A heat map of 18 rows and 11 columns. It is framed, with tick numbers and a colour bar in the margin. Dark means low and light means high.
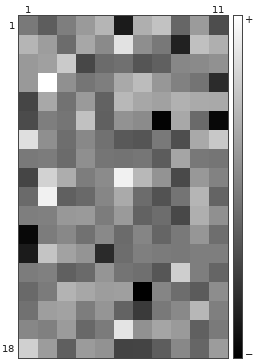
Average level on the scale: 50%. Ninth with the lowest average: bottom middle. Mirror symmetry: none. Grain: fine.
